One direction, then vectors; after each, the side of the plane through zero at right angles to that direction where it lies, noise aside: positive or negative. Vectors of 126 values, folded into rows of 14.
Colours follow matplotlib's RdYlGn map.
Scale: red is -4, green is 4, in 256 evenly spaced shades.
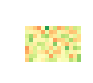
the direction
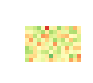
negative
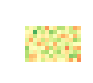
negative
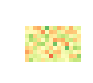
positive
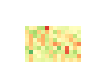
negative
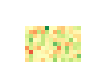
positive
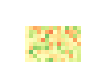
positive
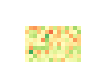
positive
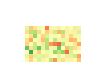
negative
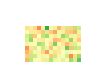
positive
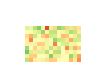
negative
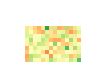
positive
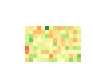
positive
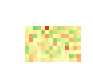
negative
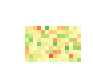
positive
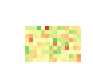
negative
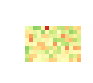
negative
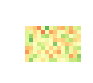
positive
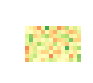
positive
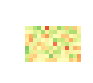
negative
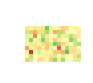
positive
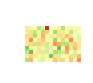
negative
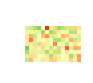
negative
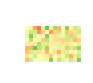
positive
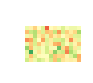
negative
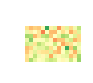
positive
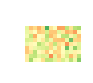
positive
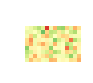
negative
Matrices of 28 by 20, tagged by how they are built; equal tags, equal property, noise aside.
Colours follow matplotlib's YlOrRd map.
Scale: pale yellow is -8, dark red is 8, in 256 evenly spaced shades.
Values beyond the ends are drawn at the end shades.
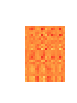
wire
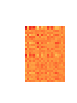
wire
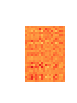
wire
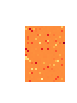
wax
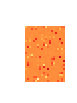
wax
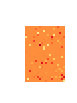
wax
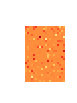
wax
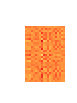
wire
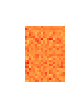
wire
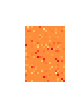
wax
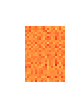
wire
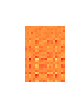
wire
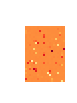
wax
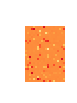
wax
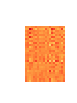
wire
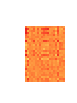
wire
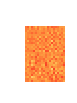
wire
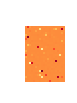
wax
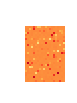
wax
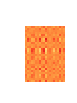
wire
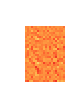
wire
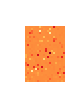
wax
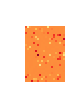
wax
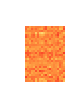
wire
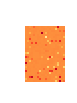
wax
